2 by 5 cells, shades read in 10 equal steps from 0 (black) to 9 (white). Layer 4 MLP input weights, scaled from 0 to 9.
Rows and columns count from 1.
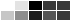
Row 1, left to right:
9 8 0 2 2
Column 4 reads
2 3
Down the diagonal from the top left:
9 5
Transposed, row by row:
9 7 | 8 5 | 0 1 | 2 3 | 2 2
